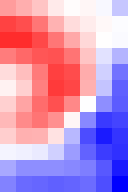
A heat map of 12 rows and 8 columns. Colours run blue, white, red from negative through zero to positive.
The middle right is the roughest part. There are no lone odd cells. The field climbs toward the top left. On average the colour sits 50% of the way up the scale. The bottom right is the ninth with the lowest average. The halves do not mirror each other.
